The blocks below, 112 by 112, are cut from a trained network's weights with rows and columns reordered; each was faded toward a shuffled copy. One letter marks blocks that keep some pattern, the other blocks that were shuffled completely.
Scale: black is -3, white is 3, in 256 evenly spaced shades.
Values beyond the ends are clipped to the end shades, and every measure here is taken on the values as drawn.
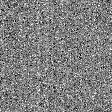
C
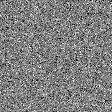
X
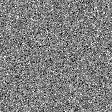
X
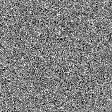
X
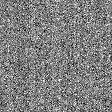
C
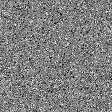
X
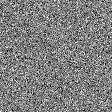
X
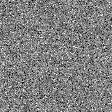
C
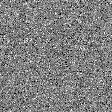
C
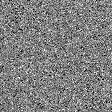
X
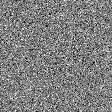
X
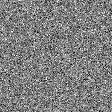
X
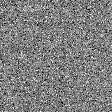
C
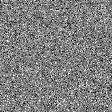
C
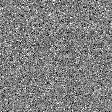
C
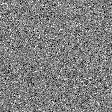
X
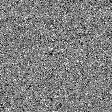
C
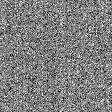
C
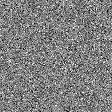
C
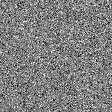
X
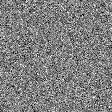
X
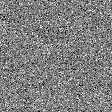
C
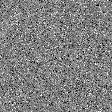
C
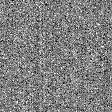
C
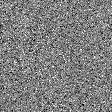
X
